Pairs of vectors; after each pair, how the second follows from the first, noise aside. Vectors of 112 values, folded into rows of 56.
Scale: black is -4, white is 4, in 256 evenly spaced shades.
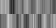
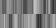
wrapped around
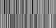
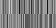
wrapped around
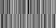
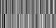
shuffled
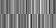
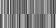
shuffled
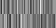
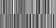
wrapped around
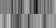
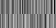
shuffled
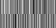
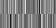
shuffled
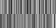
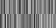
shuffled
